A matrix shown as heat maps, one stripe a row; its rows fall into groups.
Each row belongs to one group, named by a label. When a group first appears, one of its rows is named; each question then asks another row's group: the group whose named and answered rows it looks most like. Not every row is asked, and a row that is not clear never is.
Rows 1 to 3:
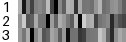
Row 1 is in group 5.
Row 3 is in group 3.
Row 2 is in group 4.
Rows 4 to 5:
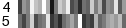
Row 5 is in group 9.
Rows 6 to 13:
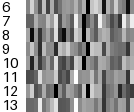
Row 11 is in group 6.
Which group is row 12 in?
4
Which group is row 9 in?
4
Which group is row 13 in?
6
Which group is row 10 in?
5
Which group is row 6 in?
4
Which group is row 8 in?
5
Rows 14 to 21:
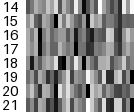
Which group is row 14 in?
5
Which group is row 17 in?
3
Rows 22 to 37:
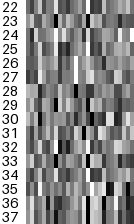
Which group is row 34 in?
9
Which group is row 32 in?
9
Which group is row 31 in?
5
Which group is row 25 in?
9
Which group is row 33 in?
4
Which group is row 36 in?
4
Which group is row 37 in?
4
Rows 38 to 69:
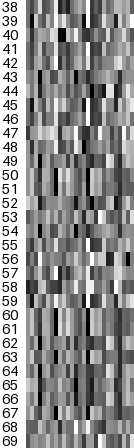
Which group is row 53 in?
5
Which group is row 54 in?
3
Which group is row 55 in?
9
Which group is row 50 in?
4
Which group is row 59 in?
9
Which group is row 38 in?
9
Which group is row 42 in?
9
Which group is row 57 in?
9
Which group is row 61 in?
4
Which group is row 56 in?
6
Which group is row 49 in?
3
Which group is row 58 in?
6
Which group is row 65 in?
3
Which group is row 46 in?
9
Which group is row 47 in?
5
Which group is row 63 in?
4
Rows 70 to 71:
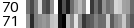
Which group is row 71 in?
5
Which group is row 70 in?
9
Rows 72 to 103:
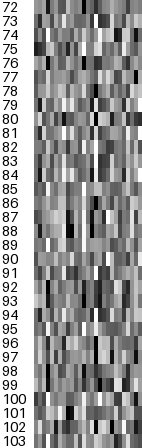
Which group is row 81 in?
9
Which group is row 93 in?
3
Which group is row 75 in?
6
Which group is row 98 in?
3
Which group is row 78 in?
5
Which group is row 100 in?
6
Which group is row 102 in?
4
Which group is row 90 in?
5
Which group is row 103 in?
6
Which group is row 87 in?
5
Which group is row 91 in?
9
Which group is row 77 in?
6
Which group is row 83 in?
9
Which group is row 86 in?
5
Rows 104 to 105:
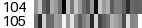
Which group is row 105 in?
9
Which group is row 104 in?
4
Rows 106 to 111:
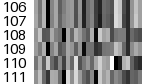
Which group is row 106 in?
3
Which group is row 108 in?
4
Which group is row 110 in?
6
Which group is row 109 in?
3
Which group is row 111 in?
4
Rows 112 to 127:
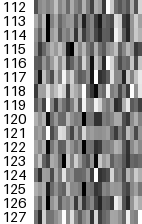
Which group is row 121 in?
6
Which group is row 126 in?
3
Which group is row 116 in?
5
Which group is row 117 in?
9
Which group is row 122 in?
3
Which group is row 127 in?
9
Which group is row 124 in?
9
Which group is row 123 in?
4
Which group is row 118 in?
5
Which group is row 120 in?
3
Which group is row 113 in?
3
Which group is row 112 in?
5
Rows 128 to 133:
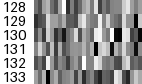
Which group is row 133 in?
3
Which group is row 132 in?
6
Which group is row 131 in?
4
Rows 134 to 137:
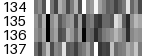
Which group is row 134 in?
6
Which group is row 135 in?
3
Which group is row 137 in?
9
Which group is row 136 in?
3
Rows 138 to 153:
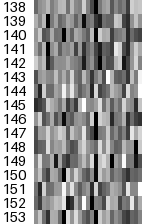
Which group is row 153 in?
4
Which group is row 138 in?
5
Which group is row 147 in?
5
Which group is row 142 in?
3
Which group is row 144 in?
9
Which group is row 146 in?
4
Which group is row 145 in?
6
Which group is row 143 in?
5
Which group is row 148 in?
6
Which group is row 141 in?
3
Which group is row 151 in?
9
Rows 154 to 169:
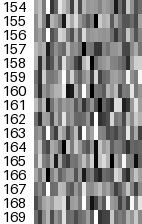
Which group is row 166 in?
3
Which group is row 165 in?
4
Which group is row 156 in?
6
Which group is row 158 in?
5
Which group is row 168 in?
5
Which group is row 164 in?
4
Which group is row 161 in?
3
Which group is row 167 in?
6
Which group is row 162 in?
9
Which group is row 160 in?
5
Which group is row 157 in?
3
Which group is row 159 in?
9
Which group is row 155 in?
4
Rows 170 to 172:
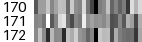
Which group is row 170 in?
5
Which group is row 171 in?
6
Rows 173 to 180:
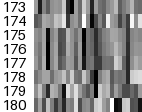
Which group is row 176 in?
3
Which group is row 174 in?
5
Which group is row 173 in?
5
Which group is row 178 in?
5
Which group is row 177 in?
3
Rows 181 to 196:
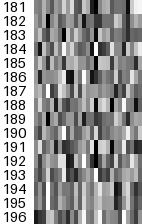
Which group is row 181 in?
5
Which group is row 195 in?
6
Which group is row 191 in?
4
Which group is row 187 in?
6
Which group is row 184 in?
9
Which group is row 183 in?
4
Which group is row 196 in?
6
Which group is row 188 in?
4
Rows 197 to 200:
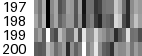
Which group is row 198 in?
3
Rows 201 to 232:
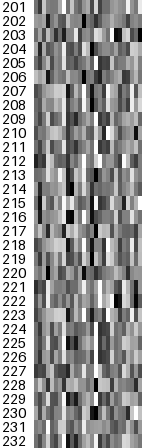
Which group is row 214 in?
5
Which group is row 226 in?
9
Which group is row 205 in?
9
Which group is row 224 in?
9
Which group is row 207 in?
5
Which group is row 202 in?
3
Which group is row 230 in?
5
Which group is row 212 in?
6
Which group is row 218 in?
5
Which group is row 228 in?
4
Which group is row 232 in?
9
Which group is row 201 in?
9
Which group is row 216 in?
5
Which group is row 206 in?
3
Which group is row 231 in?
6
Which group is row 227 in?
6
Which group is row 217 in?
4
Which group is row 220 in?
3
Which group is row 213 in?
5
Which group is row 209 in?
9
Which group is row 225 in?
9
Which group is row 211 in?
9
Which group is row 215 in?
9
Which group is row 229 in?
9
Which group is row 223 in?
5
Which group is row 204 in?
5
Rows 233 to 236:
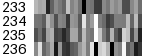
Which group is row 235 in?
6
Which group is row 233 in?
3
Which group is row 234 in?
6
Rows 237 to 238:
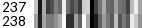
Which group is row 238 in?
5
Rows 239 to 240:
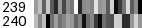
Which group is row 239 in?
6
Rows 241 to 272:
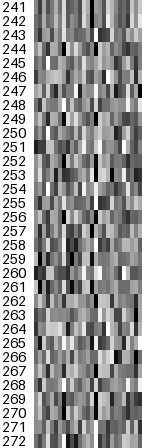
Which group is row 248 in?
9
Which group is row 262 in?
4
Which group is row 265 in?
9
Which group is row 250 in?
6
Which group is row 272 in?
9
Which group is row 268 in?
9
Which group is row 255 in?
9
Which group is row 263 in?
6
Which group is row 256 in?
4
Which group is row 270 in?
4
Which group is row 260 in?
6
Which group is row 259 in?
5
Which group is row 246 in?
5
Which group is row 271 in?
6
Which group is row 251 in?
6
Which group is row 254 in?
6
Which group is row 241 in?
5
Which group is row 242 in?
5
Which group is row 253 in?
4
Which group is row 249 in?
4
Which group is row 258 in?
9
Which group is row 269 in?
4
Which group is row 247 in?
6
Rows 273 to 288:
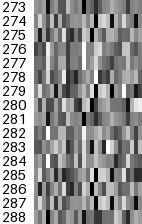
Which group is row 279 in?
4
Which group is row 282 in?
6
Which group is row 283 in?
5
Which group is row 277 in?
6
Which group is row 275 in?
5
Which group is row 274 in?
4
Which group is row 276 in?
6
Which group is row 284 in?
6
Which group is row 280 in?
5
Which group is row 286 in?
5
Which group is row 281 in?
3
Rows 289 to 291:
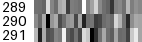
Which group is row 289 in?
6
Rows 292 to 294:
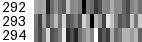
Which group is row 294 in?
9
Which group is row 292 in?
3
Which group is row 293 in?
5
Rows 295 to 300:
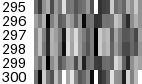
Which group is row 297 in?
4
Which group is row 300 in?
9
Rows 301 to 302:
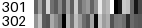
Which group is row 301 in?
6
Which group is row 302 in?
4
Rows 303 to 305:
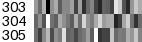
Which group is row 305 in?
9
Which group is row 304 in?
6
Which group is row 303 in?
3
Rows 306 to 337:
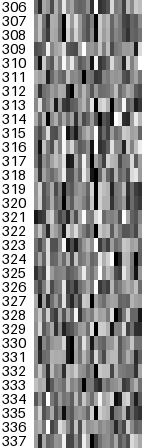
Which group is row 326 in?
9
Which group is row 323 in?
9
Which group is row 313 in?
4
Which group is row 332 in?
4
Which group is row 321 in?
6
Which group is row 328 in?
6
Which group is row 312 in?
5
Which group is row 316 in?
9
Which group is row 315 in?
9
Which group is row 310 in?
9
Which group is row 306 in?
9
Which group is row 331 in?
5
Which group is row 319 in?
4
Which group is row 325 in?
6
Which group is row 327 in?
5
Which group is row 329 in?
4
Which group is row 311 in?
3
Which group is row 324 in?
6
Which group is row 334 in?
6
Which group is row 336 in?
6
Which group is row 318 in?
5
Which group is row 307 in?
4
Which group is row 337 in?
5
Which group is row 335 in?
4
